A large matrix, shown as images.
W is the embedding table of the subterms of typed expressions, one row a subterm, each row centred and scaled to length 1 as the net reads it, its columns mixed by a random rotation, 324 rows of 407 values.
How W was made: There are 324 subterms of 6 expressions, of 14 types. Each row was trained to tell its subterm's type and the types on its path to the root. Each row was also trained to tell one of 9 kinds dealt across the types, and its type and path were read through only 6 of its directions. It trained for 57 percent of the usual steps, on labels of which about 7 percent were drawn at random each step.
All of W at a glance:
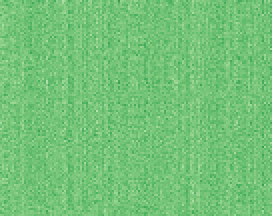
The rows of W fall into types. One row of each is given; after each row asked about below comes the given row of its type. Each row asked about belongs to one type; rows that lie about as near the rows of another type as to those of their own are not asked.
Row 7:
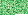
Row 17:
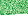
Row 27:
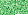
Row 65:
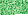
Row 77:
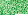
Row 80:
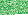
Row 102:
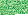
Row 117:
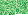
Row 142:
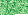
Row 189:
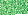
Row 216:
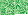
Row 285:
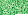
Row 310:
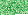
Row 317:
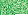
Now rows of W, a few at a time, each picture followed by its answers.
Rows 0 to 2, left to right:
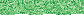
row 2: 65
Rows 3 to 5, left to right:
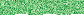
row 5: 80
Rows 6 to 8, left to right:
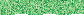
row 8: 80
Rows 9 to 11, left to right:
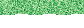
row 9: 285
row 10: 216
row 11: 117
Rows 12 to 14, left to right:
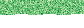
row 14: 216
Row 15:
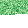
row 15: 117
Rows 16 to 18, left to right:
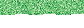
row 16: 285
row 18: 102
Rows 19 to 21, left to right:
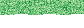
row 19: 17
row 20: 65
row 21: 310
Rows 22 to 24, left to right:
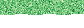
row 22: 142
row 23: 310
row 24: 117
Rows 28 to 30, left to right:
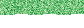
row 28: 27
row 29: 80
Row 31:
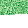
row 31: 216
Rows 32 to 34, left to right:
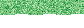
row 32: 189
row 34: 142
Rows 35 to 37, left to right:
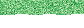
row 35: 102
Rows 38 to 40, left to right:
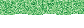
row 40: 142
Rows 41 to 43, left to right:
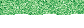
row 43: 285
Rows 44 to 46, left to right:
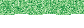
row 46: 142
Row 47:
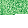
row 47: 7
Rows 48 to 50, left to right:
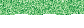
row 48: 7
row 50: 27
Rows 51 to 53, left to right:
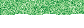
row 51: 317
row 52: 189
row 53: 80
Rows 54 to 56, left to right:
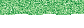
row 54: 80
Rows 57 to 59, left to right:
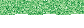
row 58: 102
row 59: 7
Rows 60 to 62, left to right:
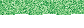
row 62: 102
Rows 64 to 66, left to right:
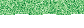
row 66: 285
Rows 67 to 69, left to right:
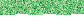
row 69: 77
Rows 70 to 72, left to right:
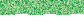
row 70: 65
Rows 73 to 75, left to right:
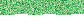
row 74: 142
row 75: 317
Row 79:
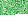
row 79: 189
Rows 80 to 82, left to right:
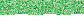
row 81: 27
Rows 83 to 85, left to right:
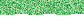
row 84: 216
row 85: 317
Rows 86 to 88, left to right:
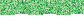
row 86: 17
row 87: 65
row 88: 216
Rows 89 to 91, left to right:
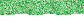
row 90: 102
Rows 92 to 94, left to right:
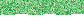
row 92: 310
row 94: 102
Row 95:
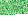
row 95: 27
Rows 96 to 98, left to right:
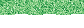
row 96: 80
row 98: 27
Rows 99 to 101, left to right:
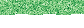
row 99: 117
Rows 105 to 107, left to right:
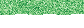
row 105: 77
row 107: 7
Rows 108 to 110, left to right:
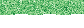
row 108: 65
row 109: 117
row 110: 310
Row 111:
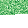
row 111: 102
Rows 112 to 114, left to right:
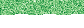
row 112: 317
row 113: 27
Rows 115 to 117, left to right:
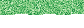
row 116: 102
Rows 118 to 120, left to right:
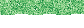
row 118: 77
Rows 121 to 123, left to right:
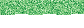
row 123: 102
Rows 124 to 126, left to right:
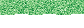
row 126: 285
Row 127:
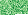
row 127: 285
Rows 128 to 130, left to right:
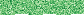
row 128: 7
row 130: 117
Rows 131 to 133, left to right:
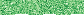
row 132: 285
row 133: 317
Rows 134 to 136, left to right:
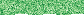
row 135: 142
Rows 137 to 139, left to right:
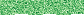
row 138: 142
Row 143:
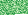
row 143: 80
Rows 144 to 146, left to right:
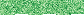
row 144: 189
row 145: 310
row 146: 317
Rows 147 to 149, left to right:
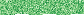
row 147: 27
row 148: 7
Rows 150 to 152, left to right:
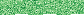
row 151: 317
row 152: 7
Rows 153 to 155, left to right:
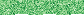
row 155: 65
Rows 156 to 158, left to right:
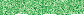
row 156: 189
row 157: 27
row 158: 27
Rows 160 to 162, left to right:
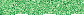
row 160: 102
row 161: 142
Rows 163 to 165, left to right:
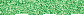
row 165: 77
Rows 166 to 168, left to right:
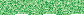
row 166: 189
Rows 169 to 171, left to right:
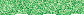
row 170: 317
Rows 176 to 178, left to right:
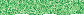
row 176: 142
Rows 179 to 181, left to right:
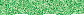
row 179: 142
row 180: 117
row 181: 189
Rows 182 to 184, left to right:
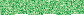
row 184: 285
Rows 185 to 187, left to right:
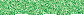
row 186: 117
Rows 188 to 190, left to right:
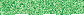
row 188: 310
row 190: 142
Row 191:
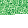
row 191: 142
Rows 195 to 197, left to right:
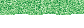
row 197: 7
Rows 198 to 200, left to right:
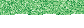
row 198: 310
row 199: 102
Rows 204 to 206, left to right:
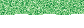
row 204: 216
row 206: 117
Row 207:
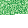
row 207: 310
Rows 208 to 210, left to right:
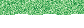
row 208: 310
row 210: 285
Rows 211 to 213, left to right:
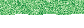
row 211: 285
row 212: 102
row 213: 80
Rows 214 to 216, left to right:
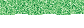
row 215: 310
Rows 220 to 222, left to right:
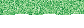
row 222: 189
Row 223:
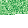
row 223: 27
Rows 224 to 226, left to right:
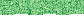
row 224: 80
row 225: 102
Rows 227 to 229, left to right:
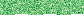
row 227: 310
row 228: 317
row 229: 65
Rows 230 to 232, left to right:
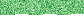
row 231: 285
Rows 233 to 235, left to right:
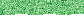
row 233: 17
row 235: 317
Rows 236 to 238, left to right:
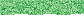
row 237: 189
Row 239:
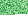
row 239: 317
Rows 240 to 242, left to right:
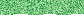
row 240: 142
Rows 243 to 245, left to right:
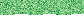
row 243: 317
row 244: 7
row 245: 102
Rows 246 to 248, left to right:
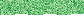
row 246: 310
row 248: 285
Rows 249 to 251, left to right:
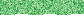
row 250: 189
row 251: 285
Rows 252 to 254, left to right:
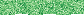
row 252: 117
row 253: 102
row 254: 142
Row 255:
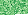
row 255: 189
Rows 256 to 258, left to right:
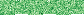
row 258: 310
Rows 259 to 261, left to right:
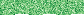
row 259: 317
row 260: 7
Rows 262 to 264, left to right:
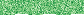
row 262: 189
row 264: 216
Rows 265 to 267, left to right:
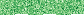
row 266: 7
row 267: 27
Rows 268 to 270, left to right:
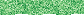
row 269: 310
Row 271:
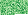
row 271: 216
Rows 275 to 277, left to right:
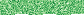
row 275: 285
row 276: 17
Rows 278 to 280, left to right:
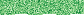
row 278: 80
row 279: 7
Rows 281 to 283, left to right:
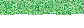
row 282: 310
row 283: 317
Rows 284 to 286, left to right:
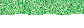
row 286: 285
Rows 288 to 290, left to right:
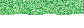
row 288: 80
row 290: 80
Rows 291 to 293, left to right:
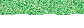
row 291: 80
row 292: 7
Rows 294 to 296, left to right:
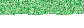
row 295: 142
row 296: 189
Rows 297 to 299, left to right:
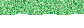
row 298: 65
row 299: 285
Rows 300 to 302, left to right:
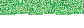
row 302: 317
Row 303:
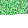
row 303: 142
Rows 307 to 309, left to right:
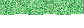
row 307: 142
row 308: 102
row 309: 285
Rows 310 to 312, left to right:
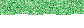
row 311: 77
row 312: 117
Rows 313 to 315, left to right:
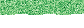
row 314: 102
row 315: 310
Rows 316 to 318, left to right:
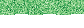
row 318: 310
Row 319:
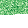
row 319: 27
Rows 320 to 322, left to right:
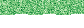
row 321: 216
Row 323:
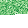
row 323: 117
